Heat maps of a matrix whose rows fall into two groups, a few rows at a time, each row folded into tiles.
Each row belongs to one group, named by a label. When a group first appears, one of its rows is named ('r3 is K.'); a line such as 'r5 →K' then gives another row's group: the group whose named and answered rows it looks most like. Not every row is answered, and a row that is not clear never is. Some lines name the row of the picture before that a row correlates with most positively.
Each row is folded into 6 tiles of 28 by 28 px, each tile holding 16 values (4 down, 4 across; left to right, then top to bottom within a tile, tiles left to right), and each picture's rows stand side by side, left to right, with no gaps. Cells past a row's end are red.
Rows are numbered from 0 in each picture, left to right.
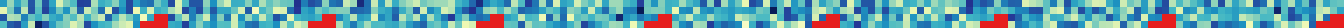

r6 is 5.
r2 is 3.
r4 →3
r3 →3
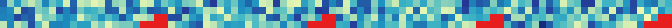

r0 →5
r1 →5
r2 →3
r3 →3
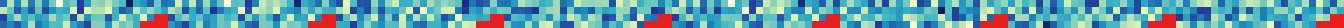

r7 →5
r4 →3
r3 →5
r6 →3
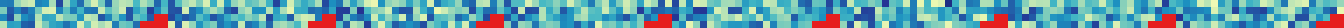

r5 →5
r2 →5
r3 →5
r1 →5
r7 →5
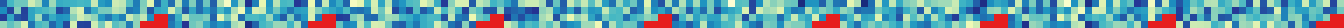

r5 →3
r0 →5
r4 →3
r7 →5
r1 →3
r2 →5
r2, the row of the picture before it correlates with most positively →7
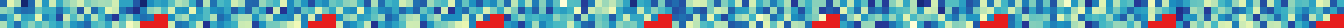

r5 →3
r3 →3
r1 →3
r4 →5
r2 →3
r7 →5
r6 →3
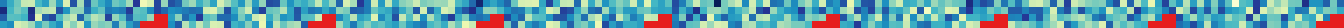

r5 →3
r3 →5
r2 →3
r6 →5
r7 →3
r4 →5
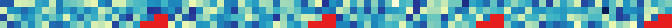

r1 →5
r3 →3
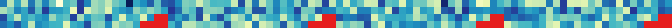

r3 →5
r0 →3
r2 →5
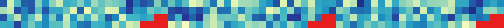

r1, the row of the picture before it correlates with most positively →3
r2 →3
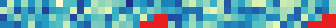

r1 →5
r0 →3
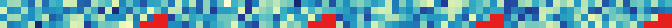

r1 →3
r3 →5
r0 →3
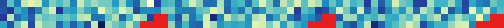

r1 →5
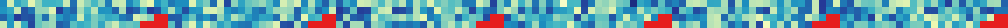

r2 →5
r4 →5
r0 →5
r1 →5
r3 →3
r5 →5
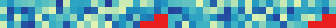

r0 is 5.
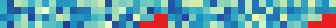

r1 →5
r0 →5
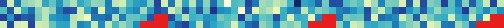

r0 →5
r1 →3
